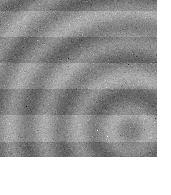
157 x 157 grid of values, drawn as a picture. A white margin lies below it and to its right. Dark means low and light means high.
Rings: centred on the bottom right. Slope: none. Stripes: horizontal, repeating 3 times. Histogram: bell-shaped.
